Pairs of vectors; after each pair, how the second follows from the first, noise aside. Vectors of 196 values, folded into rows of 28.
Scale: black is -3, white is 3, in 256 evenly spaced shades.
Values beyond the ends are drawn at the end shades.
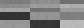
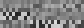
sign-scrambled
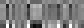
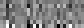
sign-scrambled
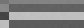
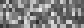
shuffled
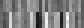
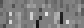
partly zeroed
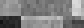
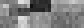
wrapped around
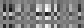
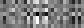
reversed
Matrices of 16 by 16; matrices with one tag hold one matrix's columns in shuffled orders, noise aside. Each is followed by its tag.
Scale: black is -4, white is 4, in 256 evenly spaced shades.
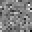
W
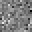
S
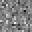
S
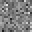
W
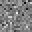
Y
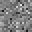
W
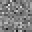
W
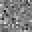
S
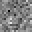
S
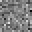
S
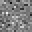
Y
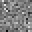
W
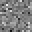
W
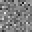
Y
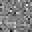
W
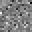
Y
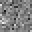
S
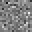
Y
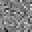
W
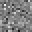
W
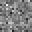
W
